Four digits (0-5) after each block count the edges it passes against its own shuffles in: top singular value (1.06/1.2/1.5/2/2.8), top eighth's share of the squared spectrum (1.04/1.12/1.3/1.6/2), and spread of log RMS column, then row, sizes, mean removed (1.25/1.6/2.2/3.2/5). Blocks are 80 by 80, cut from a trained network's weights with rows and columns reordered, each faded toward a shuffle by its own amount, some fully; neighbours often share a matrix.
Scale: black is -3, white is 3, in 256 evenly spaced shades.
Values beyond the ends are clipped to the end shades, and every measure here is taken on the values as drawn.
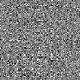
3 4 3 2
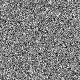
0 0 0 0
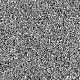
2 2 0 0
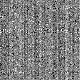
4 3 1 2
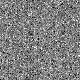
1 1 0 0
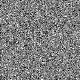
2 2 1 0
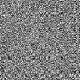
4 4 2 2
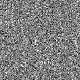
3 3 1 1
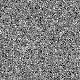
2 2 0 1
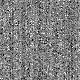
3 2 0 1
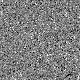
0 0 0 0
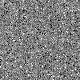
0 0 0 0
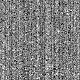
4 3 1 1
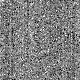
2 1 0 0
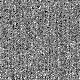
2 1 0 0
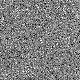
0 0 0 0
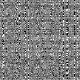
3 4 4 0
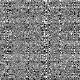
3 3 3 0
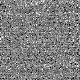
2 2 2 0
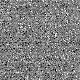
2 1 1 0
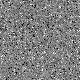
0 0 0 0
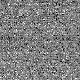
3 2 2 0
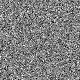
1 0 0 0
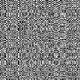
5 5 3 2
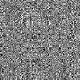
3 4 3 2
